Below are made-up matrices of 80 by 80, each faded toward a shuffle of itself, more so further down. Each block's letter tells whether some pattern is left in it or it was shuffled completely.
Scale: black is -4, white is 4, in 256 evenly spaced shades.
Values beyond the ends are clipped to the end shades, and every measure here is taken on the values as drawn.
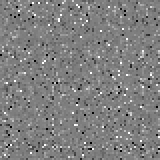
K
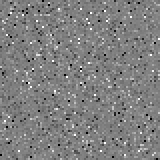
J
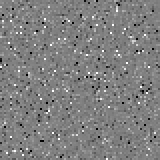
J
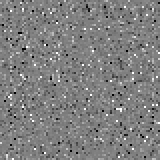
K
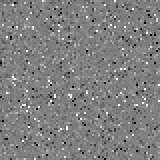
J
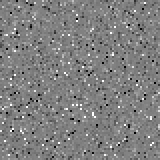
J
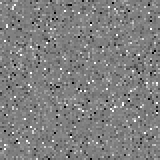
J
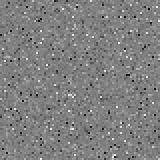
J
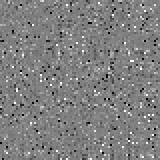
K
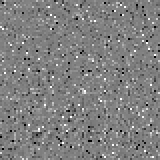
K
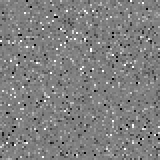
J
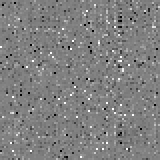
K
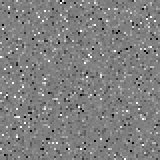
J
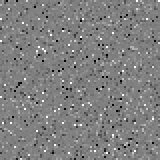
J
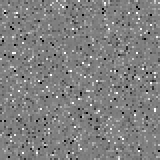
J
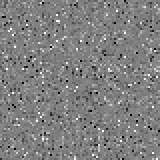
K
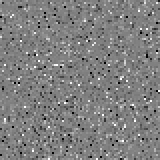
K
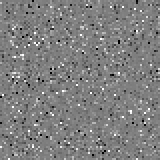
K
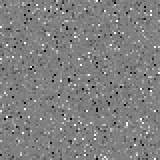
J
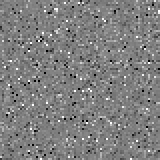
K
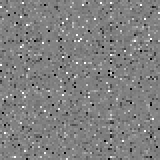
K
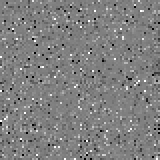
K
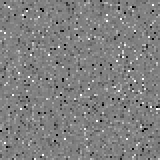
J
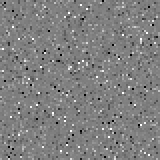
J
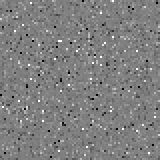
J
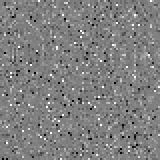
K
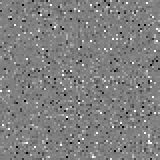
K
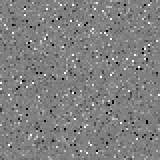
J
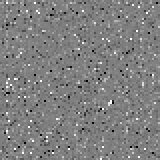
K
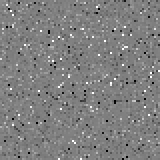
J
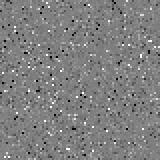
J
